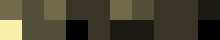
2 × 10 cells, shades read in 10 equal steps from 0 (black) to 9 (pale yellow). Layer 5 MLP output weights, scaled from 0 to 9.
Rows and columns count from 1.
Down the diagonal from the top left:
4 3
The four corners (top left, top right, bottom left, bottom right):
4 1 9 0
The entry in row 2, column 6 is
1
